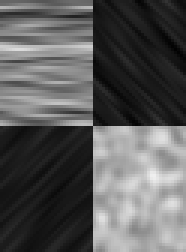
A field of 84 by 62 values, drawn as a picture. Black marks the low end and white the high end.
It is made of 2 by 2 panels. Panel 1,1: middling, streaked across, strong in contrast. Panel 1,2: very low, slanting down to the right, faint in contrast. Panel 2,1: very low, slanting up to the right, faint in contrast. Panel 2,2: high, blotchy.
